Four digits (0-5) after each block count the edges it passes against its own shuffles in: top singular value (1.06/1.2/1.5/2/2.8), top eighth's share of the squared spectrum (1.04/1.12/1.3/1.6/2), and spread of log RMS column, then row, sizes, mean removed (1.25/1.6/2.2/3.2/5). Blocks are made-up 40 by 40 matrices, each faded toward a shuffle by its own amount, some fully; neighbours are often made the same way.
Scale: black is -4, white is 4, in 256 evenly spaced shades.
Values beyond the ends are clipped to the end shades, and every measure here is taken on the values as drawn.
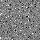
0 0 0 0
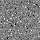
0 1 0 0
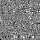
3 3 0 2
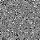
2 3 0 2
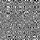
3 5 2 3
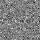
2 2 0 1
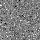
0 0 0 0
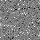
1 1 0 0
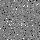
0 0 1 0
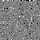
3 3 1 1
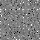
2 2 1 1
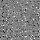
3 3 1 1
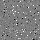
0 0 0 0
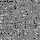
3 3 1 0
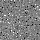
0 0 0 0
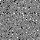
1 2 0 1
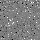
0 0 0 0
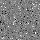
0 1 0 0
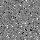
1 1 0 1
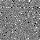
1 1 0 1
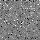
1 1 0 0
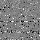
2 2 0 2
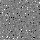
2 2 1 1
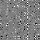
3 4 2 1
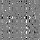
4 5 2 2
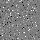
1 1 0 0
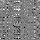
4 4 2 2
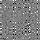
4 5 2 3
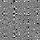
4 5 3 2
